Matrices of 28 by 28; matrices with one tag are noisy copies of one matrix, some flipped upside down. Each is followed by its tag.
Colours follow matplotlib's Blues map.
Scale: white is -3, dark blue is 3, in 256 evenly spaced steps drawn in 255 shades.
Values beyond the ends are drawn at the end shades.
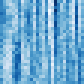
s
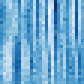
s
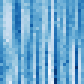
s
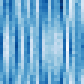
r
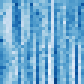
s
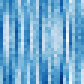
r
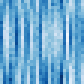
r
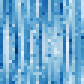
r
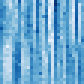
s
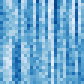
s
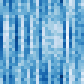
r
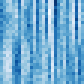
s
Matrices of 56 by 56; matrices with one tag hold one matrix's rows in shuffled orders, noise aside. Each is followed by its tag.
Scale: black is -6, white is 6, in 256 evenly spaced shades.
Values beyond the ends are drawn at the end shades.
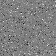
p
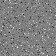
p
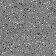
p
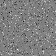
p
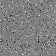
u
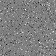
u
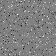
p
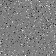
u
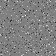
u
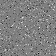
u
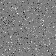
p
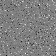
u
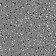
u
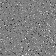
u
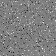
p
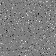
u
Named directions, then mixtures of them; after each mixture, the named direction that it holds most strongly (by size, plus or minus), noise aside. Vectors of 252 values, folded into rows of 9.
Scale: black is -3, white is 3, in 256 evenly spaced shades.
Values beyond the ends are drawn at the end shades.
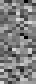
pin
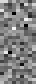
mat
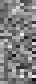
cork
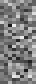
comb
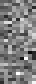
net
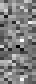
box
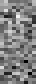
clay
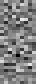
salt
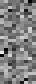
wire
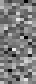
pin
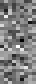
box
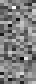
net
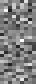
salt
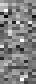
box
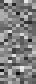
pin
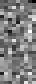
clay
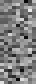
pin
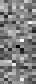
box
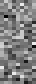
clay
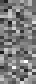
clay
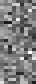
net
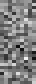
net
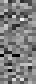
salt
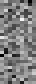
wire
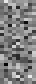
comb
